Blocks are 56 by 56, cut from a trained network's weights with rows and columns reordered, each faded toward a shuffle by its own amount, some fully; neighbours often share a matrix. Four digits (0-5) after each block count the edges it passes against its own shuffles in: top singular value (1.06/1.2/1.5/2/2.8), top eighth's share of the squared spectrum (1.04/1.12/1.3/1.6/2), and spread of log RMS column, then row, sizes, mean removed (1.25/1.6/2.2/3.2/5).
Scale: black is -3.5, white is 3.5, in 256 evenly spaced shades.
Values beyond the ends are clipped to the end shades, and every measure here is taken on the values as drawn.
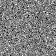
0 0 0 0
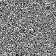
2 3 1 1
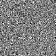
2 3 1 1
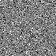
0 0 0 0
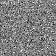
0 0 0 0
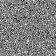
0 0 0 0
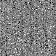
2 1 0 1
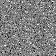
0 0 0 0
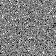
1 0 0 0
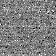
2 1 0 0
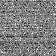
3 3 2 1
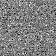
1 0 0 0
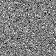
0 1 0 0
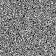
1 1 0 0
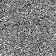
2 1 0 0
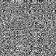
3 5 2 2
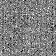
2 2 0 1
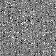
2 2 0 1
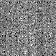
2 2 0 2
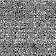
3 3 2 0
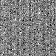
3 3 0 2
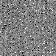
2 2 0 1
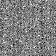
2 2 0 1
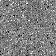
1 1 0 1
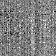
3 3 0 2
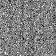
1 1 0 0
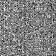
2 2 0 1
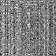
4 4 1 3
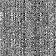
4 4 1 2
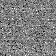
1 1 0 0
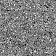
0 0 0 0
